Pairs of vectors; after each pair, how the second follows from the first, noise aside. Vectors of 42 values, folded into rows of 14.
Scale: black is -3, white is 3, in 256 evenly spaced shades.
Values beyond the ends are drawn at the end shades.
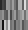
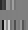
partly zeroed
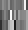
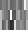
sign-scrambled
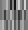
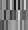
sign-scrambled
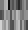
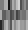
sign-scrambled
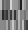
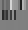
partly zeroed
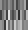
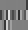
partly zeroed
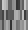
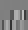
partly zeroed
